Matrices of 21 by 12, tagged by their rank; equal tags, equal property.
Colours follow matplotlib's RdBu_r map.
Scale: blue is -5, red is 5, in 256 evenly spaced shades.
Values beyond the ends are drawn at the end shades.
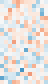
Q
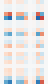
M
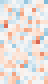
Q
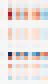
M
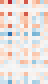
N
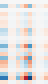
M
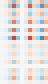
M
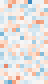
Q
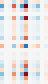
M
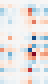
N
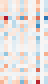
N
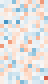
Q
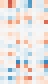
N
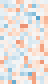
Q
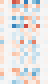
N
